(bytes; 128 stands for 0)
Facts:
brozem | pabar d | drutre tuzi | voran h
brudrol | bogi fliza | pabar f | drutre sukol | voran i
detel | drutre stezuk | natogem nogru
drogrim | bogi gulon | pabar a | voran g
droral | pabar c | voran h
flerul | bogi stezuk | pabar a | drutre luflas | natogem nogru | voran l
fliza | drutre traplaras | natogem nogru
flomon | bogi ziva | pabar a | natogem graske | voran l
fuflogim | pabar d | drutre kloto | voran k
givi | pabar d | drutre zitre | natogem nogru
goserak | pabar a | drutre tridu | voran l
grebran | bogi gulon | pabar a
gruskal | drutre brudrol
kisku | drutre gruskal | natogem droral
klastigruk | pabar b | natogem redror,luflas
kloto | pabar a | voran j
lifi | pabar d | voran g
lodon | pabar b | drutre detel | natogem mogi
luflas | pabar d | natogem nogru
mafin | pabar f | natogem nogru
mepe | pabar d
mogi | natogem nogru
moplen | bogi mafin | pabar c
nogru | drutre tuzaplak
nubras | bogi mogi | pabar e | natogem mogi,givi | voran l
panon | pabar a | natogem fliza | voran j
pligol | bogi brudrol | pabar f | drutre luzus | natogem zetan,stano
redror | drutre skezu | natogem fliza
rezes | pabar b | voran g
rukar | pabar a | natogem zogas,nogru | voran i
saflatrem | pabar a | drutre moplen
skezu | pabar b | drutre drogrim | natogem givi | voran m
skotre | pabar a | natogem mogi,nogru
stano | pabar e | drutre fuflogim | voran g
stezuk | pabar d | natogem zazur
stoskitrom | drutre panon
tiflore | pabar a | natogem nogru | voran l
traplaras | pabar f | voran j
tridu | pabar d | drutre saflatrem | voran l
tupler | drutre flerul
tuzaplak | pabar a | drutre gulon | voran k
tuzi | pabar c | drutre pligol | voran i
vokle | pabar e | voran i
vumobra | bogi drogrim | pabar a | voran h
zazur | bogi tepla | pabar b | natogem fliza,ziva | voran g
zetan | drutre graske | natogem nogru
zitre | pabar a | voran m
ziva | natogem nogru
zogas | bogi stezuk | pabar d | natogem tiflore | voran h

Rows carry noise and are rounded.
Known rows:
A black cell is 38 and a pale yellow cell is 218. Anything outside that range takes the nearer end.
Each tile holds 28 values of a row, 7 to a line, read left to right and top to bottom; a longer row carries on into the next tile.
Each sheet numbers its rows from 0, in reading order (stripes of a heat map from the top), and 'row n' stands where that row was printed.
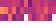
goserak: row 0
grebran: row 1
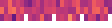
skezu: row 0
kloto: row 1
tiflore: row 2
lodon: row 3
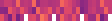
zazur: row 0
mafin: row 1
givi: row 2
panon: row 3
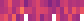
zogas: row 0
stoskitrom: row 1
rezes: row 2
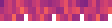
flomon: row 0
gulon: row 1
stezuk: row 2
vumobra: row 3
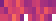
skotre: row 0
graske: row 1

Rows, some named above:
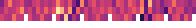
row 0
nubras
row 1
rezes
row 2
tridu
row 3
drogrim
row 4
rukar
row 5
brudrol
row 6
nogru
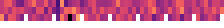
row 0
moplen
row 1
fliza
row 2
pligol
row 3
lifi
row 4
zetan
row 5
fuflogim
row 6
tuzaplak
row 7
zitre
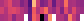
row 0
stoskitrom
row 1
tuzi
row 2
sukol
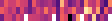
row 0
flerul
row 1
luzus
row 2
tuzi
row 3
tridu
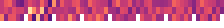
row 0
moplen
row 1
saflatrem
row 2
tiflore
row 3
mogi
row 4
fliza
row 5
lifi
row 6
givi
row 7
detel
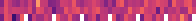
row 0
brozem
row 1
kisku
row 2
klastigruk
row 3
tupler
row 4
vokle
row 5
flerul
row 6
tiflore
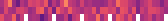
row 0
droral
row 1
redror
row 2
stano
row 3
traplaras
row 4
givi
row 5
stoskitrom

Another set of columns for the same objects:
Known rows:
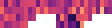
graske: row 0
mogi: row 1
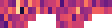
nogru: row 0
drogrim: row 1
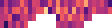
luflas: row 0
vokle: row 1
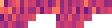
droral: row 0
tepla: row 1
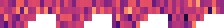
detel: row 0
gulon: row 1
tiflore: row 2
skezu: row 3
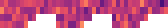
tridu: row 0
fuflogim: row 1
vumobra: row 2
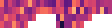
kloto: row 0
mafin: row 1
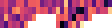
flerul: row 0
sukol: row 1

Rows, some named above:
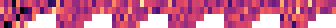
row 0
brudrol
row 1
moplen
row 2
goserak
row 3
droral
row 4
drogrim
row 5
stano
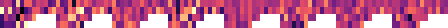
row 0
kisku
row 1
luzus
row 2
traplaras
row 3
pligol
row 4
zogas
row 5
nubras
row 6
stezuk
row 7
skotre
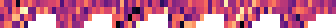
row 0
luzus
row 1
zitre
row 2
sukol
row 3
zazur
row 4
tuzi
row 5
skotre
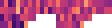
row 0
givi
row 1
flomon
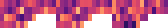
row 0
panon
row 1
panon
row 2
nubras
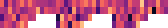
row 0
rezes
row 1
redror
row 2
lodon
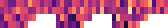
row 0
rukar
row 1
mogi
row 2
fliza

